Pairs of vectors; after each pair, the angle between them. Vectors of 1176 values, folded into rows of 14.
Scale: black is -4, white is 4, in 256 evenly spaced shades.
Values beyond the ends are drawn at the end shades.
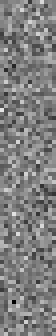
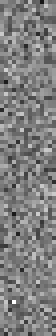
nearly opposite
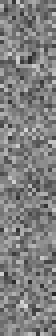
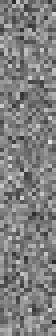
partly aligned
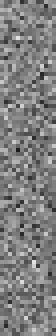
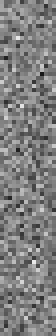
nearly parallel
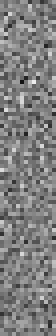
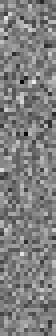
nearly parallel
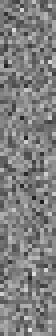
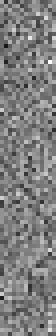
partly aligned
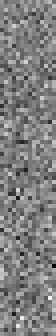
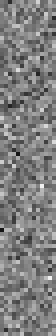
partly aligned
